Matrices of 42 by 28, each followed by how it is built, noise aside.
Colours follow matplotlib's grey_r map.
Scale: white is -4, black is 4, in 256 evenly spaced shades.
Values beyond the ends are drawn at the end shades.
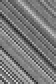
Toeplitz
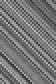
Toeplitz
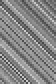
Toeplitz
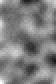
smooth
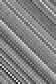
Toeplitz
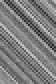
Toeplitz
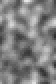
smooth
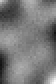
smooth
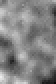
smooth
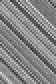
Toeplitz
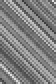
Toeplitz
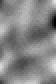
smooth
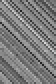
Toeplitz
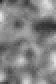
smooth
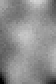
smooth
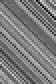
Toeplitz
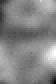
smooth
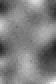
smooth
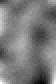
smooth
